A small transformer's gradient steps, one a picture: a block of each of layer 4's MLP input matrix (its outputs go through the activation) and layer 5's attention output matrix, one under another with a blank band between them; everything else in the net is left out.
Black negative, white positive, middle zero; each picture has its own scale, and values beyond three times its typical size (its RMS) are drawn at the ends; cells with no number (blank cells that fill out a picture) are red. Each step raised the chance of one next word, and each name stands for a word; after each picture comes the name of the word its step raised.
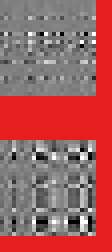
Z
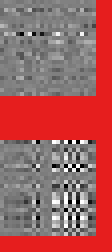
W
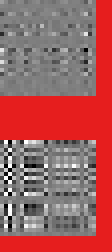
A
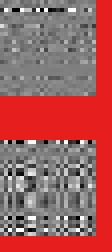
W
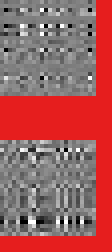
Z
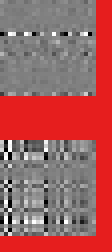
Z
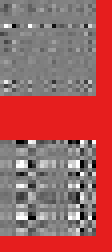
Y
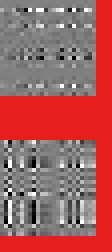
Y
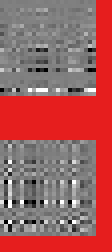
A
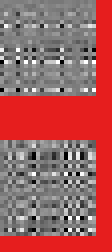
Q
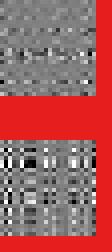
Y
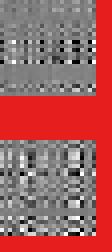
Q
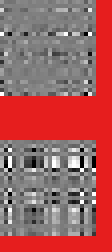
Y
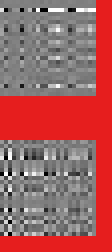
Q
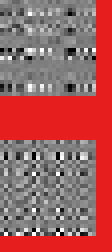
Q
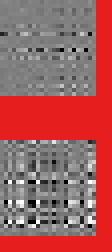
A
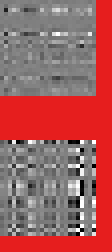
W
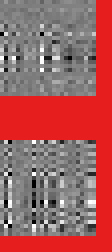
A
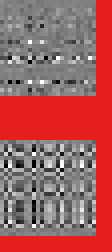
Y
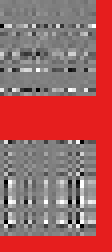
A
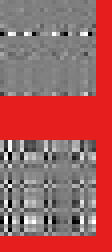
Z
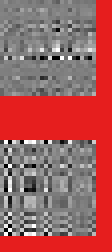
W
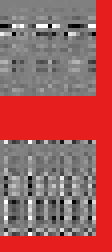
W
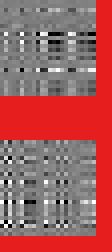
A
